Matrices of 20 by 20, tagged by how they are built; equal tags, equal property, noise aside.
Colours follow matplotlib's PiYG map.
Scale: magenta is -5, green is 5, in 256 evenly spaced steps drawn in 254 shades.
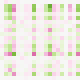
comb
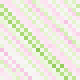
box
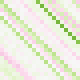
box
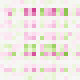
comb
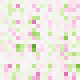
comb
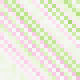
box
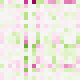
comb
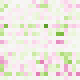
comb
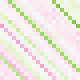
box
